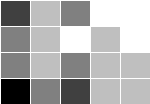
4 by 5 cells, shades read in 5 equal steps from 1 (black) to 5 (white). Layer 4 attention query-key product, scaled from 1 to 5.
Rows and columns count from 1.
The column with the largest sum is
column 5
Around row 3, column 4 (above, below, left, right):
4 4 3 4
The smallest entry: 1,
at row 4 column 1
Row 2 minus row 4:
2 1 3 0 1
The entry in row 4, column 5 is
4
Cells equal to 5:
4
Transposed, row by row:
2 3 3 1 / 4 4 4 3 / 3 5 3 2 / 5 4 4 4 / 5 5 4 4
